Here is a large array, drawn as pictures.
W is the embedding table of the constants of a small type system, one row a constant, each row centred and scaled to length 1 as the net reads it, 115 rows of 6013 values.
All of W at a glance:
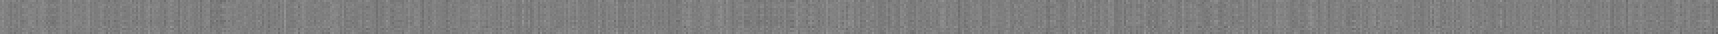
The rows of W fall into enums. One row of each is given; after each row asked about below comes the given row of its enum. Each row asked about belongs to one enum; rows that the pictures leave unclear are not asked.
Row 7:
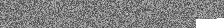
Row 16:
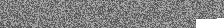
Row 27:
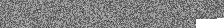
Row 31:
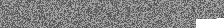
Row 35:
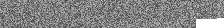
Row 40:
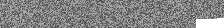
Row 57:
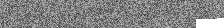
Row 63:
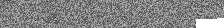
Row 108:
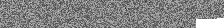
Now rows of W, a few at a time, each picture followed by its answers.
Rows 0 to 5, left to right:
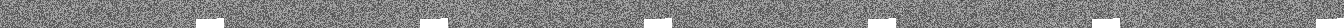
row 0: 31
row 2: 40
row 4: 35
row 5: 40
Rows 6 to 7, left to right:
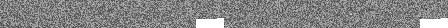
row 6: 16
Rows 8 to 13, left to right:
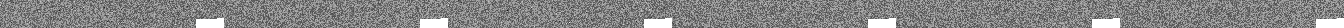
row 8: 27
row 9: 31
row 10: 27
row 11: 16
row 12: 16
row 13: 31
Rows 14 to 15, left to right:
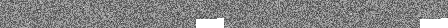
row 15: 7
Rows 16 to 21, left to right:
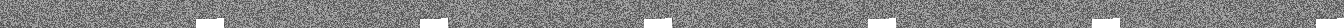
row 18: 40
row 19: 40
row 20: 108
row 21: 27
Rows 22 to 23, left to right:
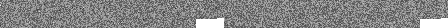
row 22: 27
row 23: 16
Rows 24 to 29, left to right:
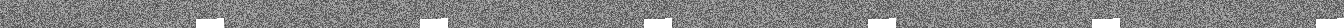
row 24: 35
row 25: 40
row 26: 27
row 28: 16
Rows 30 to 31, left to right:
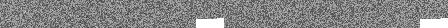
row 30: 40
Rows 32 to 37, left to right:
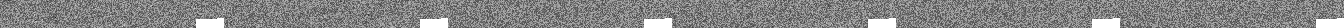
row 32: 63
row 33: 57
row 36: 31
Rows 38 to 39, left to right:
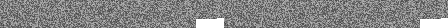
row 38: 16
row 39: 16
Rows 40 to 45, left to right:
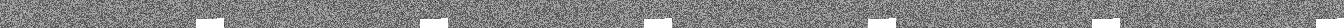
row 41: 27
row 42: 31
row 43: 108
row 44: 16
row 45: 57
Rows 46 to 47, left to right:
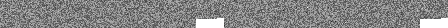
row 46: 108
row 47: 27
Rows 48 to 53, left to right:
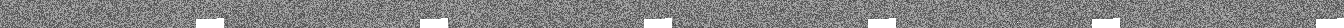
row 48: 31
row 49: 35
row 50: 40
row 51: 16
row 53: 27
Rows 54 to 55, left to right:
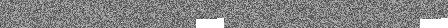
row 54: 27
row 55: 108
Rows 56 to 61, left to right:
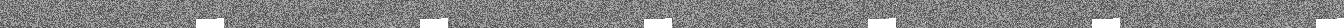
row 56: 16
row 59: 40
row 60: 27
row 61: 57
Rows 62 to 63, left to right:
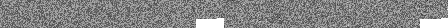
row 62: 31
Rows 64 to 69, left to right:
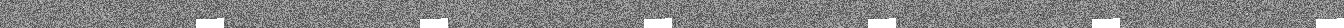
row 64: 27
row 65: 16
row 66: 40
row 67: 57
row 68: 57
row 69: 7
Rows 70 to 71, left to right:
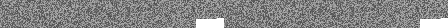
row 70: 31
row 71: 31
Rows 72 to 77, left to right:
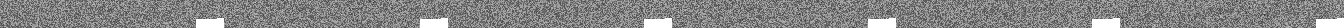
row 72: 16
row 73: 108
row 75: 108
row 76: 31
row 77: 57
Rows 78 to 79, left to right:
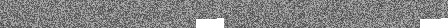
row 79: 35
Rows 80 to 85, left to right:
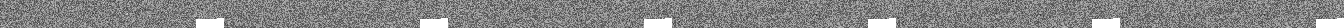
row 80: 7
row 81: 16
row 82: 108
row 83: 57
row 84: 57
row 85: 57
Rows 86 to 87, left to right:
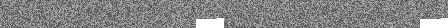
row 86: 31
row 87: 16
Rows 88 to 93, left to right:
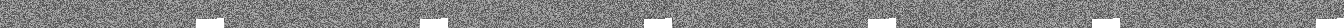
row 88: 108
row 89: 108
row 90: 27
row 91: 40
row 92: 35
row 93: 108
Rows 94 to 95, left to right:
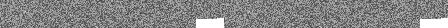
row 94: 40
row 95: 40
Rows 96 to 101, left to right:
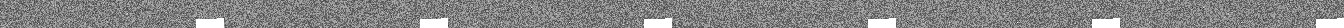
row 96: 7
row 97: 40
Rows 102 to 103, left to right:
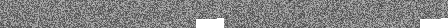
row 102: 16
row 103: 35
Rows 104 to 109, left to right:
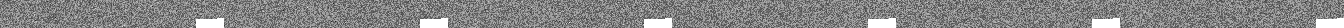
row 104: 63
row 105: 27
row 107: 31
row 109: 40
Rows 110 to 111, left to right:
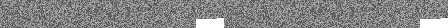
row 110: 31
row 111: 31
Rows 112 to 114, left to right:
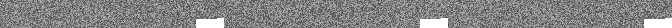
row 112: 27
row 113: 31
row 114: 27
